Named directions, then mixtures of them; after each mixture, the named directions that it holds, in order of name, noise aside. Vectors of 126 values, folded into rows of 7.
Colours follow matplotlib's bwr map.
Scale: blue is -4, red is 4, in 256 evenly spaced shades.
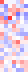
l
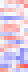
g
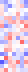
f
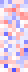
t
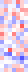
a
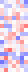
a, f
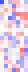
l, t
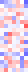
f, t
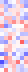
f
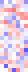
t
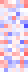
f, t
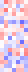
a, f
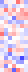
a, t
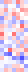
a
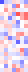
l, t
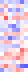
g, l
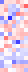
g, l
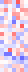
a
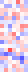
a, f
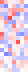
a, l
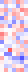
a
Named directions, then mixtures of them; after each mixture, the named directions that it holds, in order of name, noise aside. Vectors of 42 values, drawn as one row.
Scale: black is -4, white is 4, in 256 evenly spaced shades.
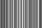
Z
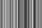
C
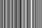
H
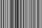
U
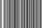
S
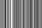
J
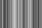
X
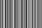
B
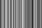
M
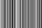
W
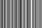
H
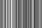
C, J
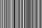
S, U, X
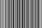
Z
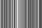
U, W, Z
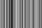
J, W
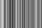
S, W, Z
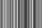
C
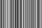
M, U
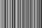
J, W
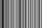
S
